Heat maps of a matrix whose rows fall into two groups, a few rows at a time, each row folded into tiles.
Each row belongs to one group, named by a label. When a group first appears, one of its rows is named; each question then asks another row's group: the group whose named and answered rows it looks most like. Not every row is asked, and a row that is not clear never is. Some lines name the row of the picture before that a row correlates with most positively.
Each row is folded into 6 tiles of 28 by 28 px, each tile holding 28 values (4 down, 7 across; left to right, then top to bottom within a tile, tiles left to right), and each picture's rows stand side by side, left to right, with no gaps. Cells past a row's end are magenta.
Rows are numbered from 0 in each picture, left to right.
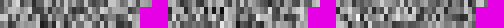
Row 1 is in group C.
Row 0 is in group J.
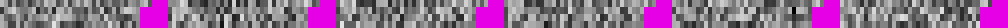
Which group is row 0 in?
C
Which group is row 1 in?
J
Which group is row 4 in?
C
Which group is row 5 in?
C
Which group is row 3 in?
J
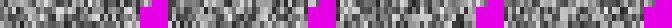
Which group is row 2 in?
J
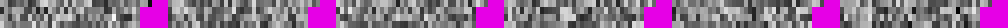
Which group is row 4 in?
C
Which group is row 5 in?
J
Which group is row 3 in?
C
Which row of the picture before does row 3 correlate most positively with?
3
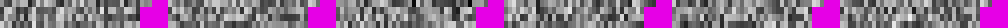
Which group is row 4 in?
C
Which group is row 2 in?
C
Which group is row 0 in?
C
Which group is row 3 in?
J
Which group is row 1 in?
C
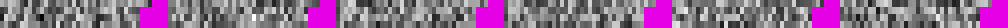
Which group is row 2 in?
J
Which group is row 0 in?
J
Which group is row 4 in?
C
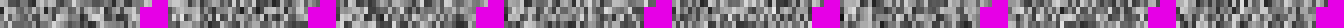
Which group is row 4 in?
C
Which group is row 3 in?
J
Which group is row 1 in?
J
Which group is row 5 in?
J
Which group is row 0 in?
C
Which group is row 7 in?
J
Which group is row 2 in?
J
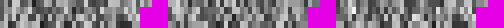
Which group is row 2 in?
J
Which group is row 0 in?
J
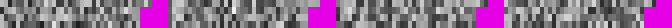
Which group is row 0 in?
C
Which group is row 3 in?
C
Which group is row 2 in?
J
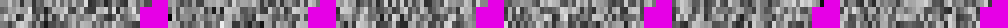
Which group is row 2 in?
J
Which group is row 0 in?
J
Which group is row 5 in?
C
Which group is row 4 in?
J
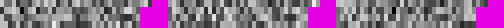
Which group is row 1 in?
C
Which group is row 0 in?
C
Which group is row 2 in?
J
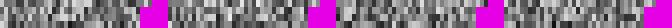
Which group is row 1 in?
C
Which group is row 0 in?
C
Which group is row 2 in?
J
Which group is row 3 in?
C
